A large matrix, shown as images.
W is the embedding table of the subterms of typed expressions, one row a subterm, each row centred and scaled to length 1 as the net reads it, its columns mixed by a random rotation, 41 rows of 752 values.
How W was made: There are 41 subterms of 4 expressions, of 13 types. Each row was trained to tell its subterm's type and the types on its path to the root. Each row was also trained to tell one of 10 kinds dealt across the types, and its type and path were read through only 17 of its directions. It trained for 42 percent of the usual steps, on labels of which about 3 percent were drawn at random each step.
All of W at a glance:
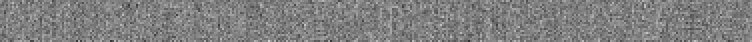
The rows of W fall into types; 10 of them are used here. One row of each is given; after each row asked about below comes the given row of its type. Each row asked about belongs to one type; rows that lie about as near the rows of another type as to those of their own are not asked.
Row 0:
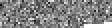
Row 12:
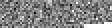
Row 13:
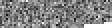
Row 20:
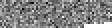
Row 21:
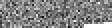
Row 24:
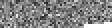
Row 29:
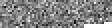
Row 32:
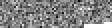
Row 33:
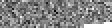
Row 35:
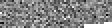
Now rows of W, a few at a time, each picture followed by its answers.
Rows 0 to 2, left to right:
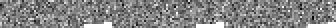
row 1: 13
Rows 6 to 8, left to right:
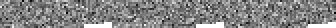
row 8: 24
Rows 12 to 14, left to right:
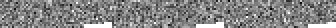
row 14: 12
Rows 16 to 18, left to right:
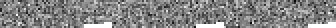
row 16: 0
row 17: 29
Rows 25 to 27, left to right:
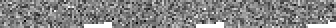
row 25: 29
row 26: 13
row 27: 24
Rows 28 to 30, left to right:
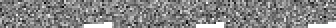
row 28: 0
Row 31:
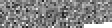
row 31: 21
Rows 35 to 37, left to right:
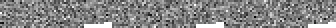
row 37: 13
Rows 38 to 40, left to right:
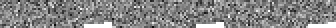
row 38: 0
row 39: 32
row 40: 24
